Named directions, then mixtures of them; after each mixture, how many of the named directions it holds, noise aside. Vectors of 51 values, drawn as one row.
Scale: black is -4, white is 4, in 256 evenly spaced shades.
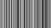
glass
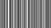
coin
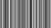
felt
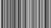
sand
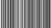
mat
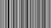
one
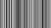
two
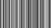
one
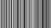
one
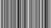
three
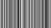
three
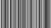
three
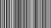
two
